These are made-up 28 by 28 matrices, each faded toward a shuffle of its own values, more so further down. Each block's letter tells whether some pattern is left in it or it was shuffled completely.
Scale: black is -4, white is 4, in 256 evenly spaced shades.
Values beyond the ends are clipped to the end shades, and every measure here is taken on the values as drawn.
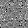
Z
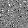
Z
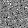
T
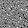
T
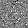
T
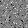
T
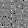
Z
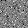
T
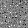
T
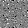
Z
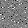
Z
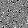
Z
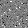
T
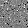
T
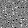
Z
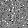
Z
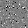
Z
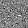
T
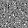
Z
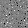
T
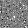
T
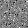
T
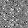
Z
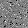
T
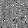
Z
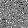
T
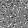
T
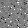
Z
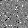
Z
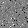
T
